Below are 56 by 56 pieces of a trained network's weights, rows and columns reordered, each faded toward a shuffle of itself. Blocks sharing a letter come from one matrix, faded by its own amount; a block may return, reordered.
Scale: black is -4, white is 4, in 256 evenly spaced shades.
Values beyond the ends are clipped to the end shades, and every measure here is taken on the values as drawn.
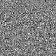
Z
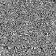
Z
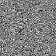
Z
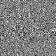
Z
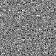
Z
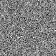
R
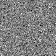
R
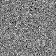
R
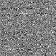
Z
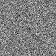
R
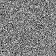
R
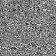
Z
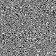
Z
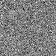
R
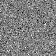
R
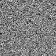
R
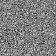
Z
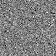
R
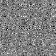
Z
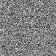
R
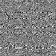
Z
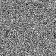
R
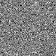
Z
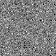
Z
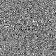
Z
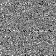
Z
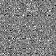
Z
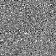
Z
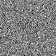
R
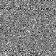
Z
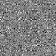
Z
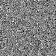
R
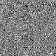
Z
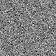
R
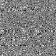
Z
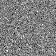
R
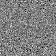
R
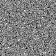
R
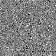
R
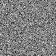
R
